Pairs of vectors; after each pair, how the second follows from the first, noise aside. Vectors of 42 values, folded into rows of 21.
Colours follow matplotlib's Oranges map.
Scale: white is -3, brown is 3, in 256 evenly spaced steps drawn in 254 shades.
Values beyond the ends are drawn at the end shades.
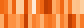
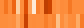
partly zeroed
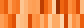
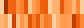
wrapped around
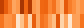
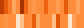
partly zeroed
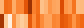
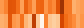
wrapped around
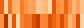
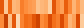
copied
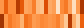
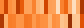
copied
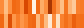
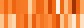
wrapped around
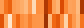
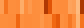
partly zeroed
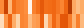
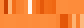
partly zeroed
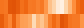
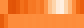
partly zeroed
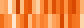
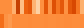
partly zeroed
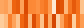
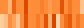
partly zeroed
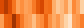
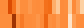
partly zeroed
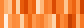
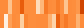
partly zeroed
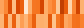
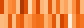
wrapped around
